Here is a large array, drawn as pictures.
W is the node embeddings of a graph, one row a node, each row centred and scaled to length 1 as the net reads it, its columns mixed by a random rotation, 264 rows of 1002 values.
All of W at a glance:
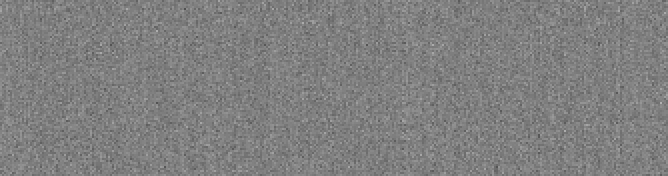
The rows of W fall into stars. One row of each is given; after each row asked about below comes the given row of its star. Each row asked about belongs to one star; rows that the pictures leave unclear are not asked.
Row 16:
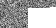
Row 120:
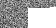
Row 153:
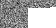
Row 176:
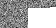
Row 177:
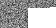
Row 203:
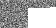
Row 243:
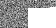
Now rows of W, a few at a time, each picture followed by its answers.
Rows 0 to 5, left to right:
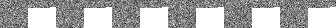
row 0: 176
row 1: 176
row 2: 177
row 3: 177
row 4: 153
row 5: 203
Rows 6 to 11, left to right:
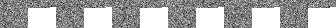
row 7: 203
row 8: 153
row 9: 177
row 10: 153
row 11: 176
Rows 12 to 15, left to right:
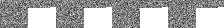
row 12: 16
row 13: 176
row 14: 177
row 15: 176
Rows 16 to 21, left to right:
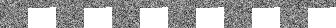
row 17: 177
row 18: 203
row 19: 177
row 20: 203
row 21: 177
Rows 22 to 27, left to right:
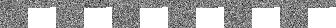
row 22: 243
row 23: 120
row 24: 203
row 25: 120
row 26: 16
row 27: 176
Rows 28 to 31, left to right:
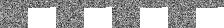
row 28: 120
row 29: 120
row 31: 120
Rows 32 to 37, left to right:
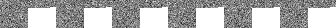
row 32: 243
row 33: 177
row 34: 120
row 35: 177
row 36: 120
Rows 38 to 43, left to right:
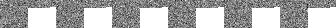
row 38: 16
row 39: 243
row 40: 153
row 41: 243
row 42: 153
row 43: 176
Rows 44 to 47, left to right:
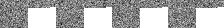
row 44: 243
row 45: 120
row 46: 203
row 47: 177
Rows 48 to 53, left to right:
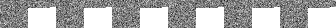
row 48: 16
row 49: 203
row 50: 120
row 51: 176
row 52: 153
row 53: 203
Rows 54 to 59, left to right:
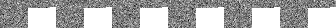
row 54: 120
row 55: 177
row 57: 203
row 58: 176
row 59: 16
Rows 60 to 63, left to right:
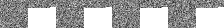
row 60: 176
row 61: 120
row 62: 176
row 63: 203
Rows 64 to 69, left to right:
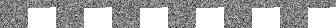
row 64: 203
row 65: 203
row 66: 16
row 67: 16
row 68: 177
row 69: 120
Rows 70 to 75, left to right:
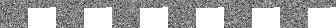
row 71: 176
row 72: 153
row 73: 153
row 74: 16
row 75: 203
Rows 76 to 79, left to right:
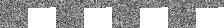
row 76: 203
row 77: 243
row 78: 16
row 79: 176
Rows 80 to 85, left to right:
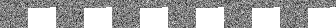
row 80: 176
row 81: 203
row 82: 243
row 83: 16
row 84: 120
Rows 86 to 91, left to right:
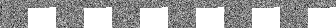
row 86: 203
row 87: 16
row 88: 203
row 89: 120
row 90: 243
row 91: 176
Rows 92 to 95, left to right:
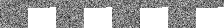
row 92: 177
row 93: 203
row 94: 177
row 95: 120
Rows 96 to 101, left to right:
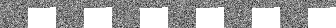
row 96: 120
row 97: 203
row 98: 153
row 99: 16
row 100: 176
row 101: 243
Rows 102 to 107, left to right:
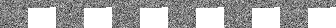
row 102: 120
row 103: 176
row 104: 120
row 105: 177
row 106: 243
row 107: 153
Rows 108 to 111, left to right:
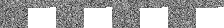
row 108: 243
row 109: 176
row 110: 177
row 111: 153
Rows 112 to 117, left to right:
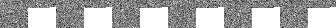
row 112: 177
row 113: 120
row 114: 177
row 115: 243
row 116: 176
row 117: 203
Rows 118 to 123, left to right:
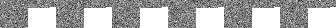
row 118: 177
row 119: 176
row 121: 243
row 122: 177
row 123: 153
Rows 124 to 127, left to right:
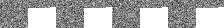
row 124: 203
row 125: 177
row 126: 243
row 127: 16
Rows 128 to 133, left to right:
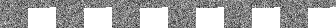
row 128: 16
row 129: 177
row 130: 176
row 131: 120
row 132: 176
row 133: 153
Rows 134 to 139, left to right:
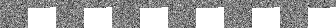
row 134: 243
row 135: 153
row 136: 177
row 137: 16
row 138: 177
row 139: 120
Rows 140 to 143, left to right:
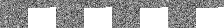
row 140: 177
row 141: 177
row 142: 203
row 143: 16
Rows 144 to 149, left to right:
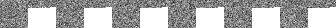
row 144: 203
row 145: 120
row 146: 177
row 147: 120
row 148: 177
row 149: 177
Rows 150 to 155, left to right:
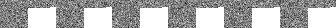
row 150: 243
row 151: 120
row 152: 16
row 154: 176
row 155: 153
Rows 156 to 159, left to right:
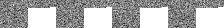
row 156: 120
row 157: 153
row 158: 120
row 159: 153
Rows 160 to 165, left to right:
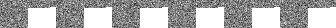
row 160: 203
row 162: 16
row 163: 120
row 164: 153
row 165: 16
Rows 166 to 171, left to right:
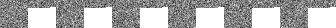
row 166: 177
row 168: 153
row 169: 203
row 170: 16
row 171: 153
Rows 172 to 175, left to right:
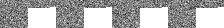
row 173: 120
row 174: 203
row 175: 120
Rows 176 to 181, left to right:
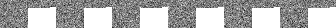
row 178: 120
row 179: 120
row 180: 177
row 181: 177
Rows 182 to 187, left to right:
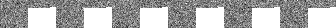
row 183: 153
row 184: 120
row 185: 120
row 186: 243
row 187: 243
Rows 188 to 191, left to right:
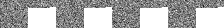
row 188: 120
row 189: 177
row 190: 243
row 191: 153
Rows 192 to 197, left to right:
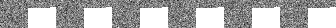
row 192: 153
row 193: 243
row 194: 176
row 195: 203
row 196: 16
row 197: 16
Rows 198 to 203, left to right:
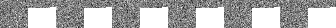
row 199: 177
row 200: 120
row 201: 176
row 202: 176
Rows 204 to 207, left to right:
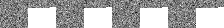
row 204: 176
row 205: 16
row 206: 176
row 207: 16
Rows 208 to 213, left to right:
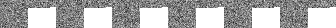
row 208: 120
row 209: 120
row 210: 203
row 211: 203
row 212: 120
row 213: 176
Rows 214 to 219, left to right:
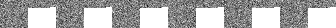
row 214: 153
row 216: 176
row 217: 177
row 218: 153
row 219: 203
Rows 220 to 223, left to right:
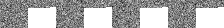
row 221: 243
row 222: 203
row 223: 176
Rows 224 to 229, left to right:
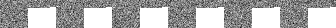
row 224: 203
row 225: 176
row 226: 120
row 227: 153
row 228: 16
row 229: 177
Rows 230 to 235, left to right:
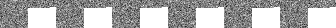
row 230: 176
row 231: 16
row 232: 177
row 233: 203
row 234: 243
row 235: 16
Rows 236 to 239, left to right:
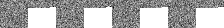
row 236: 176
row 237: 153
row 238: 203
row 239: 203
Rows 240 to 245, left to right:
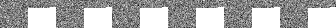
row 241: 16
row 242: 16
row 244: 120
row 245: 176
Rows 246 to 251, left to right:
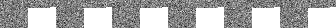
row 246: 153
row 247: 243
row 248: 203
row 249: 203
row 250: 120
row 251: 203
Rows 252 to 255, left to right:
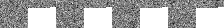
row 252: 203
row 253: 16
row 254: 243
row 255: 120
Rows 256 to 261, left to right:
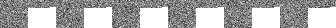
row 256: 120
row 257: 153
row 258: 243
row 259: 203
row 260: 120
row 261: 120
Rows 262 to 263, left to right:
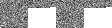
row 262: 16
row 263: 176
